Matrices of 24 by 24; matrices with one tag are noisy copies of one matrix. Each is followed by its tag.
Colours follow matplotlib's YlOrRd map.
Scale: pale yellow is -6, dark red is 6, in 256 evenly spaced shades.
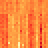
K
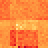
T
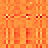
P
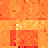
T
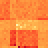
T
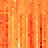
K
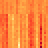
K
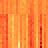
K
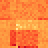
T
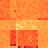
T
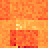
T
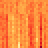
K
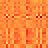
P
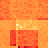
T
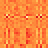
P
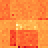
T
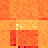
T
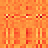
P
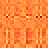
P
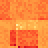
T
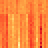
K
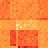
T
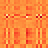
P
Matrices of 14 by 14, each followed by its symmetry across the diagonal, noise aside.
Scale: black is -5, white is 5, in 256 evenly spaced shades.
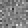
neither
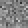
neither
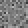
symmetric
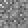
symmetric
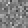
neither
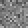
neither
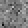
neither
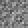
symmetric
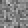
neither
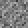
symmetric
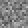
neither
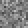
neither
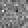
neither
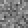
symmetric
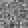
neither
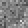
symmetric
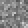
symmetric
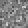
symmetric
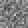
symmetric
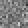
neither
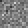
symmetric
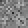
symmetric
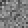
symmetric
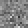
neither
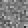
neither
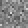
neither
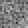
symmetric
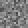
neither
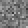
symmetric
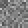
symmetric
